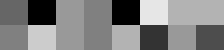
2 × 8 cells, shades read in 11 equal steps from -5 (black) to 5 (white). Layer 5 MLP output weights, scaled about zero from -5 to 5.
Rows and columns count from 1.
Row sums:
-2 2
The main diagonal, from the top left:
-1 3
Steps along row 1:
down up down down up down same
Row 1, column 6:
4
